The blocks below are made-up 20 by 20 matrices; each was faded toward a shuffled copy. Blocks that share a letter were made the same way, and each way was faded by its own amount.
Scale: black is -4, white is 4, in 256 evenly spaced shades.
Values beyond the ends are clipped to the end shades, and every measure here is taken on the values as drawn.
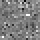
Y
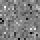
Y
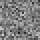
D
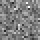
D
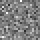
D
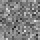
D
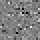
Y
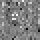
Y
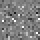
Y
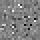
Y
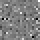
Y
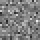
D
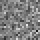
D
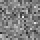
D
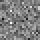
D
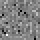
Y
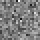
D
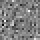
Y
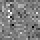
Y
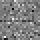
Y
